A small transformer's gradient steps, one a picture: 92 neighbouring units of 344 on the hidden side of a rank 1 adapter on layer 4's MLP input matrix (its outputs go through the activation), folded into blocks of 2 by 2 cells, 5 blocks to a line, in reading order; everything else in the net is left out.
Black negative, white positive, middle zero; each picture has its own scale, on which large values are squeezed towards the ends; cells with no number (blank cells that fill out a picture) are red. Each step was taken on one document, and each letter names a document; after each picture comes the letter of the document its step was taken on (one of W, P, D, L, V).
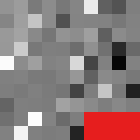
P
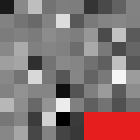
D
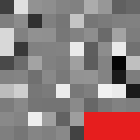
P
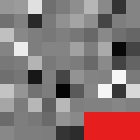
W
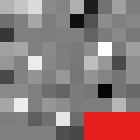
W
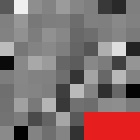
P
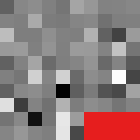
D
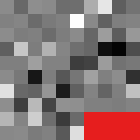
W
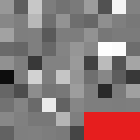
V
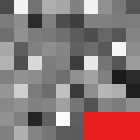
P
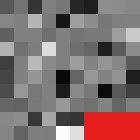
D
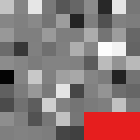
V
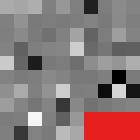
P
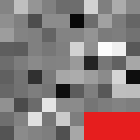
V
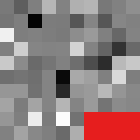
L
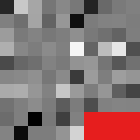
P
